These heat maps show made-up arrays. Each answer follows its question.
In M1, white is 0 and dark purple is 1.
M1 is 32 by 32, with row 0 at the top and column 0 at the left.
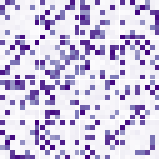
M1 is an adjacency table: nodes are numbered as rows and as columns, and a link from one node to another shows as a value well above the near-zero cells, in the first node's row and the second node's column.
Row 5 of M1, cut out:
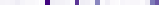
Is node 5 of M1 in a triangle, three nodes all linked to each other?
yes
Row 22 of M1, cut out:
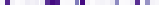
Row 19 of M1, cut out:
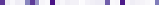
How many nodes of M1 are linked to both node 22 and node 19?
1
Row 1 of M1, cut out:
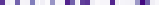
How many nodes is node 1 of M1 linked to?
12
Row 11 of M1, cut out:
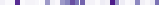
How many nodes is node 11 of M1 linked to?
11
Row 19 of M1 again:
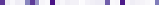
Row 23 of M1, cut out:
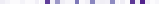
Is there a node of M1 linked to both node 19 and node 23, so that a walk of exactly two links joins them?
no
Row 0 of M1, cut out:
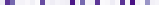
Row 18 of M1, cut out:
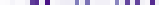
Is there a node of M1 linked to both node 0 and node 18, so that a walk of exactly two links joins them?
no
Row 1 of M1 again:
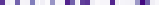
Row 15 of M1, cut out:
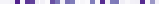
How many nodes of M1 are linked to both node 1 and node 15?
7
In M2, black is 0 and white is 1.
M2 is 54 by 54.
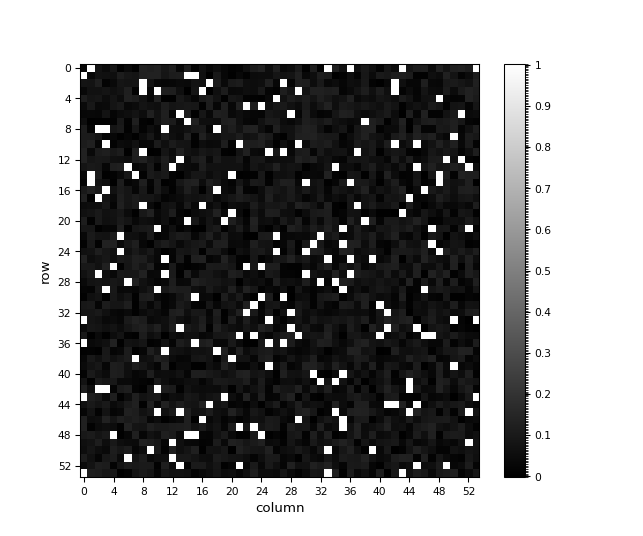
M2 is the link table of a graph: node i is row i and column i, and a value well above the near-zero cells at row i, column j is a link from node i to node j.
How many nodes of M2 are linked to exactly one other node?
1
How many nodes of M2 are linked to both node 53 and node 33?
1
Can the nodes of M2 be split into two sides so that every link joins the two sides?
no
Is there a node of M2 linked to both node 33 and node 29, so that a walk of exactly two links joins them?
no
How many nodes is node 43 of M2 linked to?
3
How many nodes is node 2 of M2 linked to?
4
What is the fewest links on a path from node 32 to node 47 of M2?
6
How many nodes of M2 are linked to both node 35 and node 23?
1
